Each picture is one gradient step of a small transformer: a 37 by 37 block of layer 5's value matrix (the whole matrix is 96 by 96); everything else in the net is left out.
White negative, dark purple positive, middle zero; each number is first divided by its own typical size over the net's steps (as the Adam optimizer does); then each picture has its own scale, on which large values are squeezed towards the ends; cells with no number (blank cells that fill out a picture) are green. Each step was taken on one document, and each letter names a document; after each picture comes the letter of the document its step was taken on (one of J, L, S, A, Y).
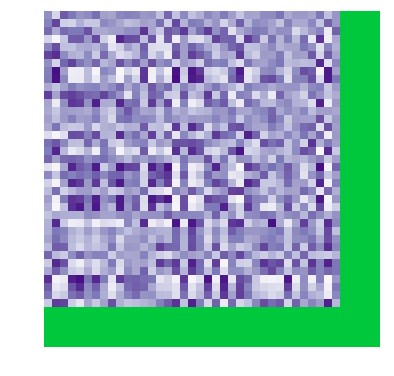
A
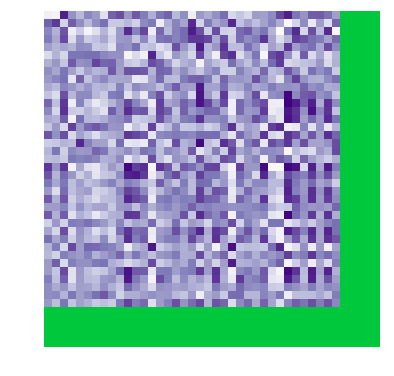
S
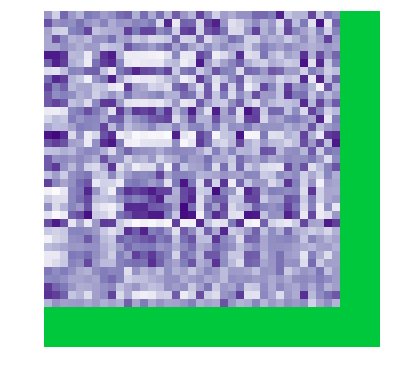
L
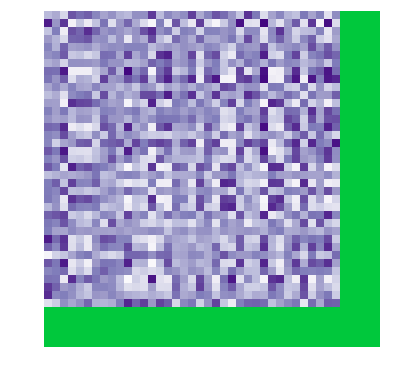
L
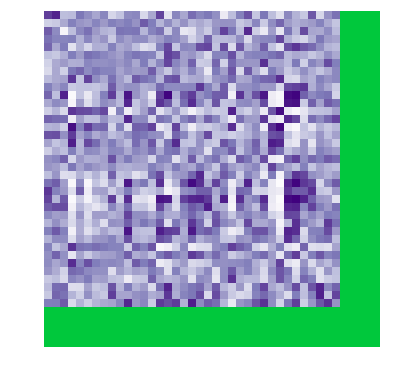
S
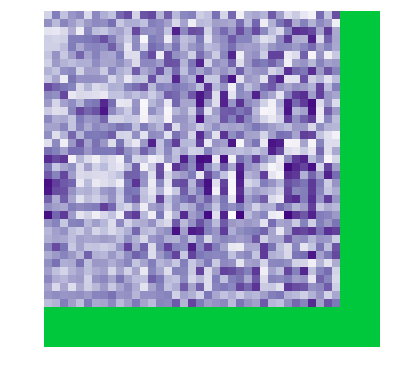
S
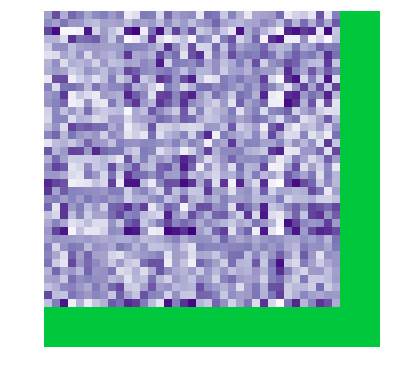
S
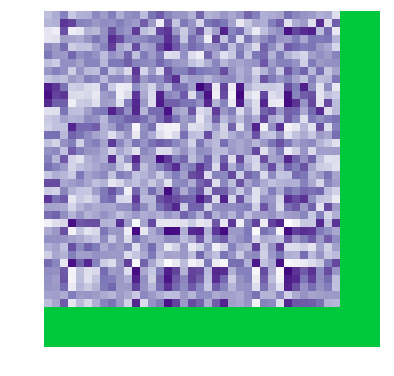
S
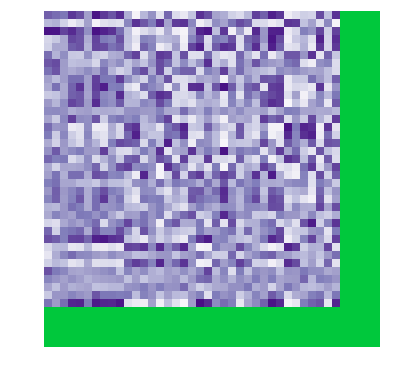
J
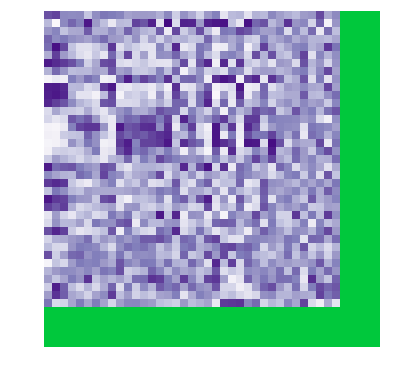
A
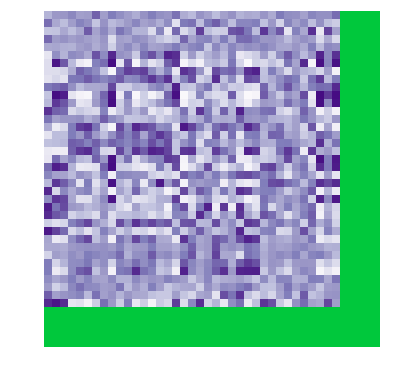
A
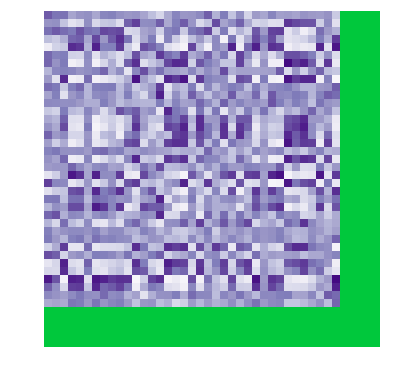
J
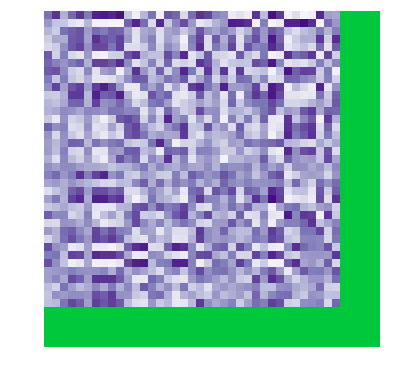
J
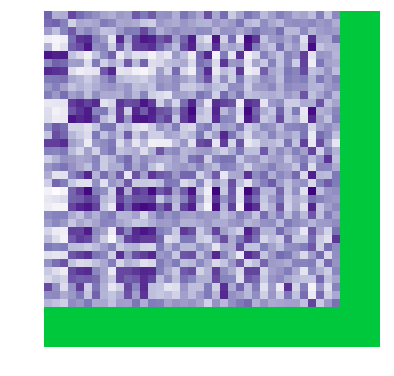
L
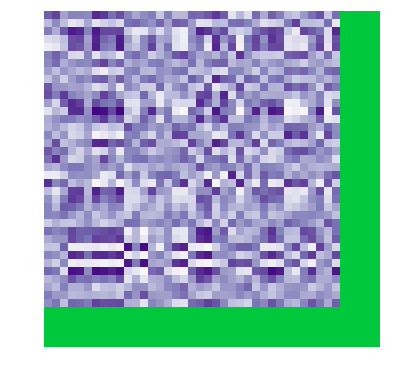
J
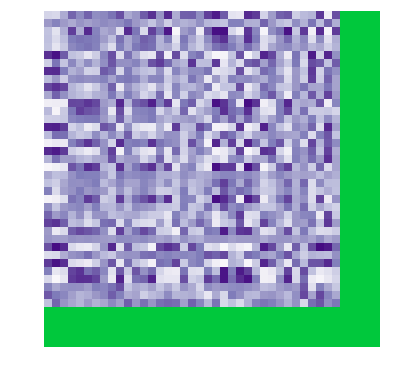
L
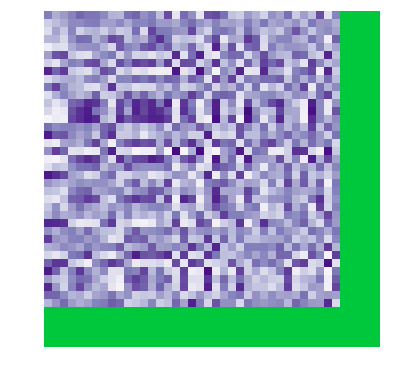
L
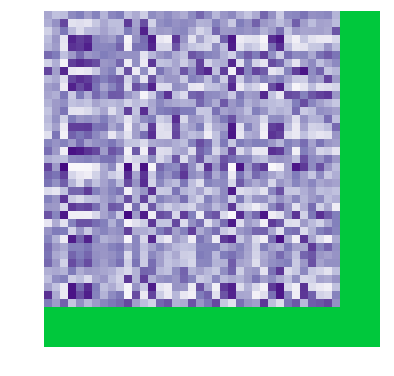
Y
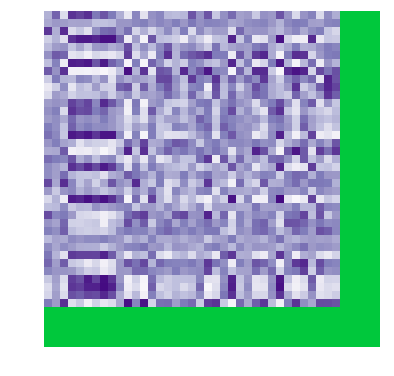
Y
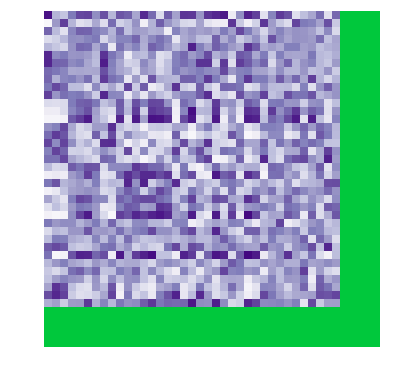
L
